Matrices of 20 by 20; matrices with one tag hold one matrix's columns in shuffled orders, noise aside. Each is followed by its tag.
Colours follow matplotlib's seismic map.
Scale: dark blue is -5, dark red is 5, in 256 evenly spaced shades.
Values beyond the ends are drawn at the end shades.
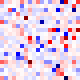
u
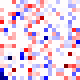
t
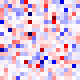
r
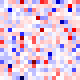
u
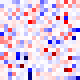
t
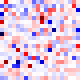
r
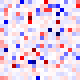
r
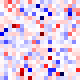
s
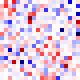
r
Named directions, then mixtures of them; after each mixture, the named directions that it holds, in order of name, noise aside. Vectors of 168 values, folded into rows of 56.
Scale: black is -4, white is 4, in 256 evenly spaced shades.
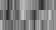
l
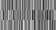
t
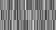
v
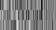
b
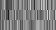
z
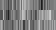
l, t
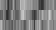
l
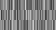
v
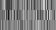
v, z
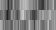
l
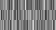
v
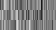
b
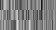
b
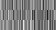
t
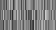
t, v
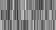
l, v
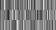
b, z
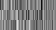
b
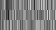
z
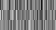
b, v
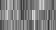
l, t
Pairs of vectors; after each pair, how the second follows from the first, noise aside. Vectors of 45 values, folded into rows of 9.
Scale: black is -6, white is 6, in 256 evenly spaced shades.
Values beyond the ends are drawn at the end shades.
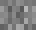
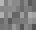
wrapped around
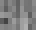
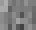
wrapped around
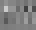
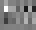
scaled up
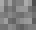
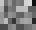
scaled up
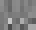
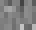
wrapped around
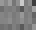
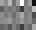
scaled up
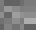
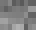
wrapped around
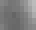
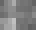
wrapped around
